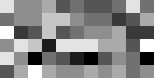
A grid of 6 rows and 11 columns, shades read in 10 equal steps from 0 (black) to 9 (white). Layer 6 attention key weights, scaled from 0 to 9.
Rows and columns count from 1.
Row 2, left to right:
4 5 5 7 7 5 4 4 2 3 6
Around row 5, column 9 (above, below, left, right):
6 6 3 4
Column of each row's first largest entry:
1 4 1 11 1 3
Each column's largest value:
9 8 9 7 8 8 8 6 6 8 9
